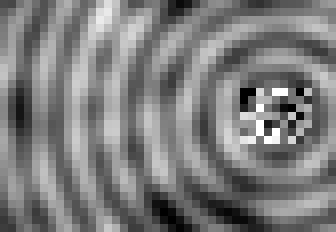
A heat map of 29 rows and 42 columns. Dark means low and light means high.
Odd patch: rougher, in the middle right. Roughest part: middle right. Rings: centred on the middle right.
